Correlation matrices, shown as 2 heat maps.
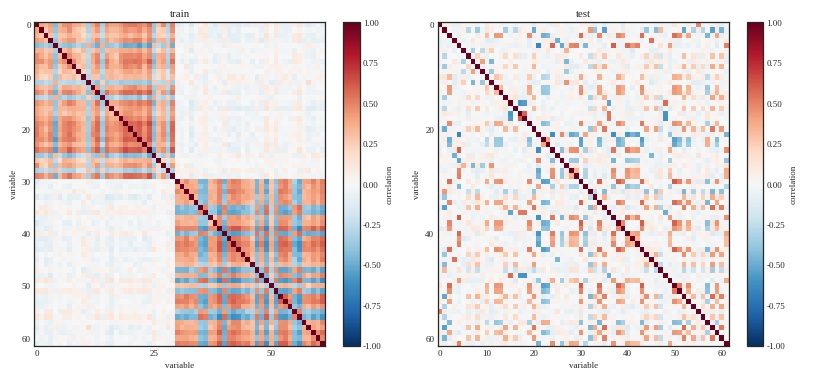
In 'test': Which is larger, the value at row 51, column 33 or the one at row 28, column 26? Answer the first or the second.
the first
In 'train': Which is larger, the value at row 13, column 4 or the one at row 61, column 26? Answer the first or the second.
the second
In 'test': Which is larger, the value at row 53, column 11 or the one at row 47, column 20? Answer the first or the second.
the first
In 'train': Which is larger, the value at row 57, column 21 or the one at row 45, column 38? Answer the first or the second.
the second
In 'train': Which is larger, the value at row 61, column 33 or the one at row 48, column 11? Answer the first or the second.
the first
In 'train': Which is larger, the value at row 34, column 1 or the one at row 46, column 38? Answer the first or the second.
the second
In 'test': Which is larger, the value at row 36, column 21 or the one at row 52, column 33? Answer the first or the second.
the second
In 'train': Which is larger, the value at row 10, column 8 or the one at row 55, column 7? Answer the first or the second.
the first
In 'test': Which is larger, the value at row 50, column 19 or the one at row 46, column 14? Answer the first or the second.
the first
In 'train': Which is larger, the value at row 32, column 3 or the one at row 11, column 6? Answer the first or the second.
the first
